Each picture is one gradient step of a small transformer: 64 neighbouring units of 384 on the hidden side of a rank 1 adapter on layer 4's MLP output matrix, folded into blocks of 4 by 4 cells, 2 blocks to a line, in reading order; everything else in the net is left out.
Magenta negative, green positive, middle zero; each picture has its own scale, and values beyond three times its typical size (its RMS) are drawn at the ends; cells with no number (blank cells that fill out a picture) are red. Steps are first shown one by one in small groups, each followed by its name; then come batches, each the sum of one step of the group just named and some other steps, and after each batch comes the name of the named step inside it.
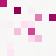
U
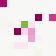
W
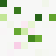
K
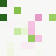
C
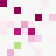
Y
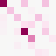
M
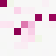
W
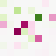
K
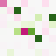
M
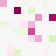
U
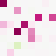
Y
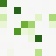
C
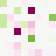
K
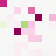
W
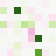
Y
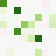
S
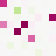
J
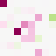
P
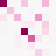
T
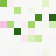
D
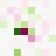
T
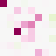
P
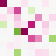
T
